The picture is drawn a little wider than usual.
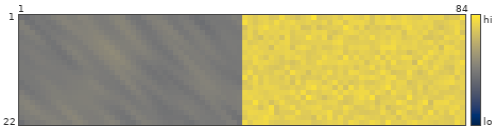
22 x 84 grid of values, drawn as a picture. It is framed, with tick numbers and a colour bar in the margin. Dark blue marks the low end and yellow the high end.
The table splits into one row of 2 panels. Panel 1,1: middling, slanting down to the right, faint in contrast. Panel 1,2: very high, fine-grained, faint in contrast.
